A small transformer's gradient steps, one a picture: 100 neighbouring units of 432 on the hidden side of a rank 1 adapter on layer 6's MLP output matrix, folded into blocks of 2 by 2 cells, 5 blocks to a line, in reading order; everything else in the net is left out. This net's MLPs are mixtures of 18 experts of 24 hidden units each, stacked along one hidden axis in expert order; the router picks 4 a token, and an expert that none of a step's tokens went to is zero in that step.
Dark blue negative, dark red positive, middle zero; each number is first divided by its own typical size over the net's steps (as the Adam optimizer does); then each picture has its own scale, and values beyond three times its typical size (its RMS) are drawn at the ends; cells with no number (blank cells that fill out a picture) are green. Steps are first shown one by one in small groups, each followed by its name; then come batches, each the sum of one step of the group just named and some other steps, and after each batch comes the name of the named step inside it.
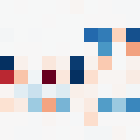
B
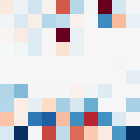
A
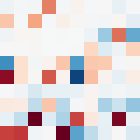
B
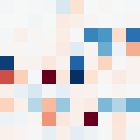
B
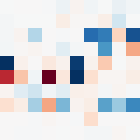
B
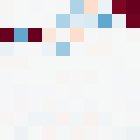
A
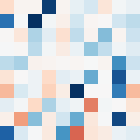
A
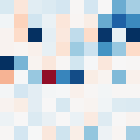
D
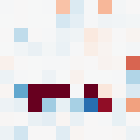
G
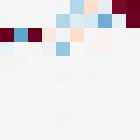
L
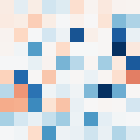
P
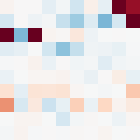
L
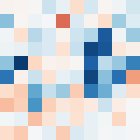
P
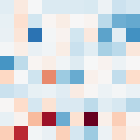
D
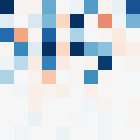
G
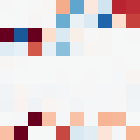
L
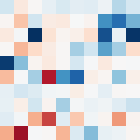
D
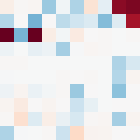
L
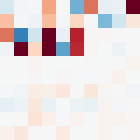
G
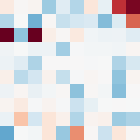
L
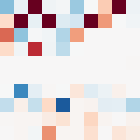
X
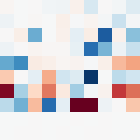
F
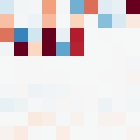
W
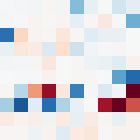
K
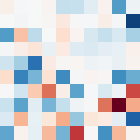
K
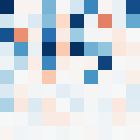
K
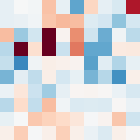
W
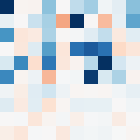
W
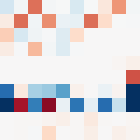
X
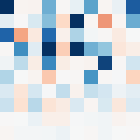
K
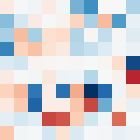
F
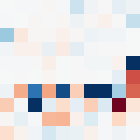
K
